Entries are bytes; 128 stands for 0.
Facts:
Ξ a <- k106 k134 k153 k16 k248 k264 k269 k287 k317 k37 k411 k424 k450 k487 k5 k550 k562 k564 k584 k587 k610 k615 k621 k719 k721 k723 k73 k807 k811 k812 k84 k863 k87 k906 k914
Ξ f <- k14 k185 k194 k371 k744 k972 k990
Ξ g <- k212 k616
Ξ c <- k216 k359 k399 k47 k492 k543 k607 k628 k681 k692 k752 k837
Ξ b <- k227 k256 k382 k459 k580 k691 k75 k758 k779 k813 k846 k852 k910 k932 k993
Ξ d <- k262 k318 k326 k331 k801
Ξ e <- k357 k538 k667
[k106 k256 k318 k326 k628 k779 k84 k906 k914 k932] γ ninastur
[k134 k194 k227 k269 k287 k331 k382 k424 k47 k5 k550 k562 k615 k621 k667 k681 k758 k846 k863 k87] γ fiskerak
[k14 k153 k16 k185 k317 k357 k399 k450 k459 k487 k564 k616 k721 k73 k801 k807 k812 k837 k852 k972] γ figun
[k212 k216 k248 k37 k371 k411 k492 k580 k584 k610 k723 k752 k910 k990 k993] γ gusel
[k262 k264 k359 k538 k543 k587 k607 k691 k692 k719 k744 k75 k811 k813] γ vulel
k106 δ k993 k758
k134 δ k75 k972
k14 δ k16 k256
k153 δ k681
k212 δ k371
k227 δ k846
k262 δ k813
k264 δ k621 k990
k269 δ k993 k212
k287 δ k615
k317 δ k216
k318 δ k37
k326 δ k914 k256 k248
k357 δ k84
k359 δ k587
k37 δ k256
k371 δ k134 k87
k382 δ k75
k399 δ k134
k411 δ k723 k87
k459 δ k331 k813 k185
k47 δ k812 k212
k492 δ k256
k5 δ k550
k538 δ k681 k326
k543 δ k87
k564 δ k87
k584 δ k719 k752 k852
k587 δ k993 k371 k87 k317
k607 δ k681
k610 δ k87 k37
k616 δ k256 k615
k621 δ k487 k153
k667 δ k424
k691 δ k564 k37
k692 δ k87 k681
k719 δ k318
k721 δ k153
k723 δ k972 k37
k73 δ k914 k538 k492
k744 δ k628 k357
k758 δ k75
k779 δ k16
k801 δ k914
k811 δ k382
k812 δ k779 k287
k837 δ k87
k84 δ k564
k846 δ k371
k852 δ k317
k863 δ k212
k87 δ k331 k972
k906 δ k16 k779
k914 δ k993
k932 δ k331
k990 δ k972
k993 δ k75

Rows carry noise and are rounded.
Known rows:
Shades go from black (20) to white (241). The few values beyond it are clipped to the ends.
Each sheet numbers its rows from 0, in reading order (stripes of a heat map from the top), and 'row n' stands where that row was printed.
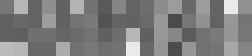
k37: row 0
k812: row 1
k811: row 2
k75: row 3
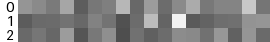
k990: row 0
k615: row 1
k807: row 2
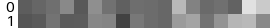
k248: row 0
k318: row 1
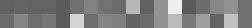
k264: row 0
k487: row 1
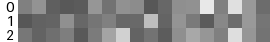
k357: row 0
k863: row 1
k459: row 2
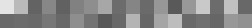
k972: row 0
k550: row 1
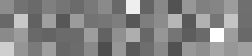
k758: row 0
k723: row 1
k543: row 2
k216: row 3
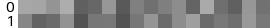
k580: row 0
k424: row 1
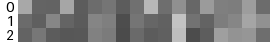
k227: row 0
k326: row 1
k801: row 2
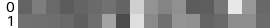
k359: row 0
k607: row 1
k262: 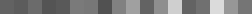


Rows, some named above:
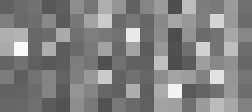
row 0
k616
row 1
k459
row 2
k75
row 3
k371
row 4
k801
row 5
k459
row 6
k621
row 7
k318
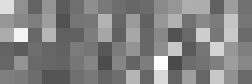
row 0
k185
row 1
k990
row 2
k371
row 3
k262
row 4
k492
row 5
k667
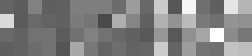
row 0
k256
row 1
k681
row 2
k399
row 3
k16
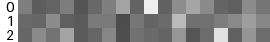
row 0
k194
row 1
k326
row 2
k106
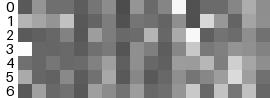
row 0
k492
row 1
k993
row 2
k621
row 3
k331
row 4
k628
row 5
k837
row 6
k84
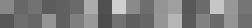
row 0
k692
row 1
k721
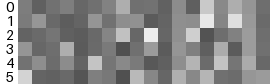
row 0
k852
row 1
k357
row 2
k744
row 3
k134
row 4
k564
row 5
k681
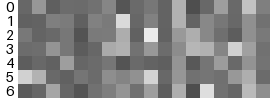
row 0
k914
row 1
k14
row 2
k194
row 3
k932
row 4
k812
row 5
k813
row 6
k779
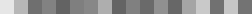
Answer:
k972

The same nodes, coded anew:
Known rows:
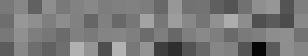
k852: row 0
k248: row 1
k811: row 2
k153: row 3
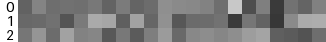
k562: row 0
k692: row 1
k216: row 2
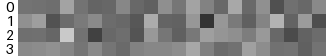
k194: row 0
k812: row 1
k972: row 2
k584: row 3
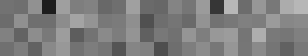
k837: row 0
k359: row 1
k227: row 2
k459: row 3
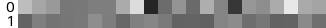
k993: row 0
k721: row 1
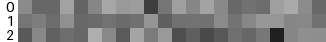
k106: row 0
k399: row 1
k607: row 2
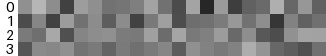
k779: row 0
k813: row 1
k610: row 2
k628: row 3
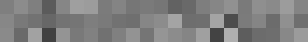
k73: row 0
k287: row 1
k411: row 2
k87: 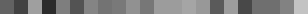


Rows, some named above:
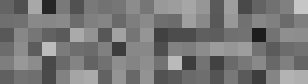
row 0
k87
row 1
k932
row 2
k607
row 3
k185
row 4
k906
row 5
k692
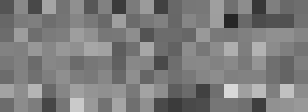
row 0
k813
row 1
k621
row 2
k359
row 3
k256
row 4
k459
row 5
k317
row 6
k492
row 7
k538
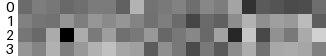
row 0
k621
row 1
k801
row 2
k564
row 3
k326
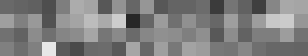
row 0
k692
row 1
k914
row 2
k84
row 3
k990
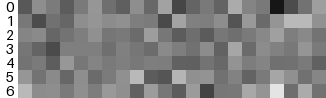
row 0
k681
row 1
k587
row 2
k357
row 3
k667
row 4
k262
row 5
k269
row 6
k14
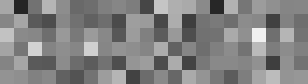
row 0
k371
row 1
k16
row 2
k14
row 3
k37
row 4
k16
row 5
k382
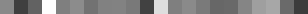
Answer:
k212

